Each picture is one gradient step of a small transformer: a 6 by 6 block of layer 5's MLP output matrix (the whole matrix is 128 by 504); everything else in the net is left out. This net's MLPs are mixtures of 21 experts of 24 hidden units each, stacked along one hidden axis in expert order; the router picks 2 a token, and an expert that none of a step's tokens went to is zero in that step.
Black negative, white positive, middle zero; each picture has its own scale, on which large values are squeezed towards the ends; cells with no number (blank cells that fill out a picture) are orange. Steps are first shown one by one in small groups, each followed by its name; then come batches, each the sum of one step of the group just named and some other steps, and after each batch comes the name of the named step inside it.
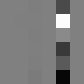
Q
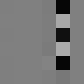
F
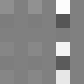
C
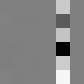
C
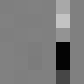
C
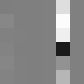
Q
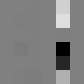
Q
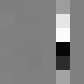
C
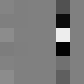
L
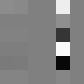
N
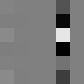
L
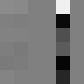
N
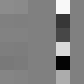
N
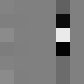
L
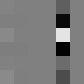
L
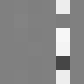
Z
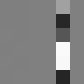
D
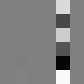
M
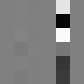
Z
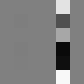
M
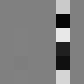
M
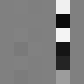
Z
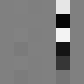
Z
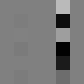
M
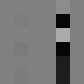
M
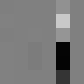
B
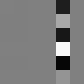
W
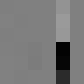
B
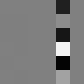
W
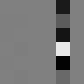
W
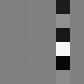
W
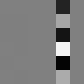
W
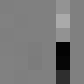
B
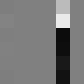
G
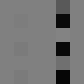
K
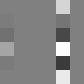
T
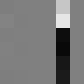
G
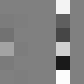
T
